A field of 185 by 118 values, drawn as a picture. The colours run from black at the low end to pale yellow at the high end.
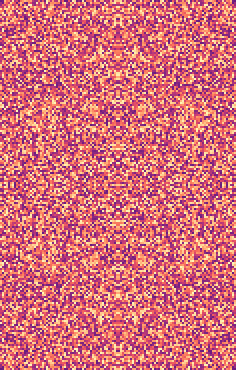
The values spread evenly over their range. Fine speckle covers the field. No regular stripes run through it. Its left and right halves mirror each other, and so do its top and bottom.
